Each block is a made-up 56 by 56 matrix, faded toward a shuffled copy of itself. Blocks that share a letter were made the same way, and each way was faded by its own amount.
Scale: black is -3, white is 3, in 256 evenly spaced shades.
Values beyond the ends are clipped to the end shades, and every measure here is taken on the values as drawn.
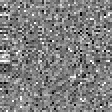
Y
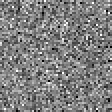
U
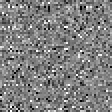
Y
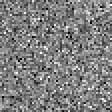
U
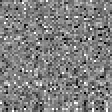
Y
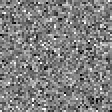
U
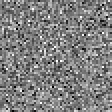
U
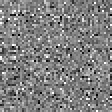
Y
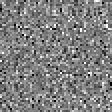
Y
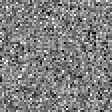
U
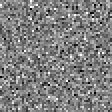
U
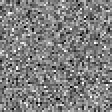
U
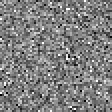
U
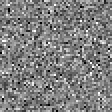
U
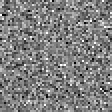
U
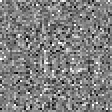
Y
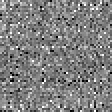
Y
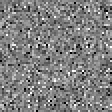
Y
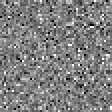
Y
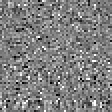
Y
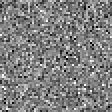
U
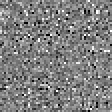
Y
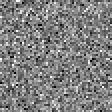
U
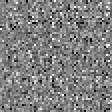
Y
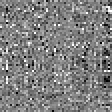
Y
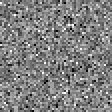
U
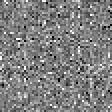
Y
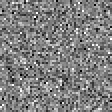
U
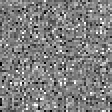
Y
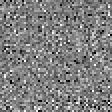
Y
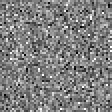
U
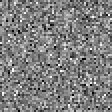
U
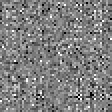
Y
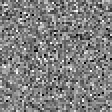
U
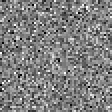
U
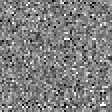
Y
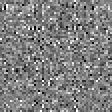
Y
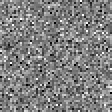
U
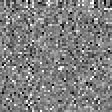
Y
